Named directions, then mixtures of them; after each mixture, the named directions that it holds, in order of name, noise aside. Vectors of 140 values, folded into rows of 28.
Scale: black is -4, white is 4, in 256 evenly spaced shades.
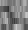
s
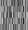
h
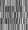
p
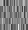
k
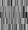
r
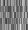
k, p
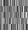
k, r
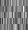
h, r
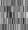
h, s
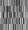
h, p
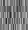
h, k, p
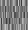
k, p, r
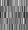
h, k, r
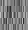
h, p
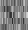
h, s
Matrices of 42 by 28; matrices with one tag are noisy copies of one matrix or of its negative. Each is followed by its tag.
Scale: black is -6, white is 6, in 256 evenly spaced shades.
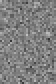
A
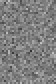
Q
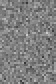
A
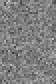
Q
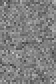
Q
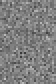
A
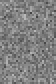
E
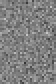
A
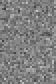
A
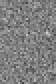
A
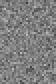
A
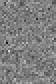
Q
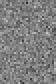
A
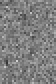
E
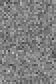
Q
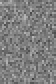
E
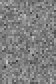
E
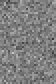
Q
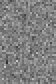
E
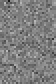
Q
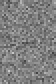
Q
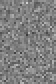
A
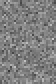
Q
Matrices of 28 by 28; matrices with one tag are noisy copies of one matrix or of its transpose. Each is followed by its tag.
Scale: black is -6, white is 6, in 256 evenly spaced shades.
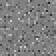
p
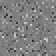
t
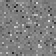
t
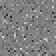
t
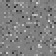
t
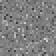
t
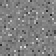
p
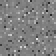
p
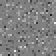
p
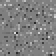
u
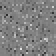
t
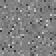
p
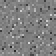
p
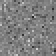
u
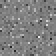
p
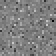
p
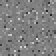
p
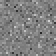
t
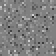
u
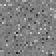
u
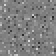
u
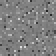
p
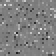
u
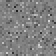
t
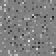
u
